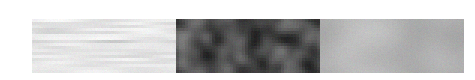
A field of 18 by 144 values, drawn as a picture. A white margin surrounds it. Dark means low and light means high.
It is made of 1 by 3 panels. Panel 1,1: very high, streaked across, faint in contrast. Panel 1,2: low, blotchy. Panel 1,3: high, smooth, faint in contrast.
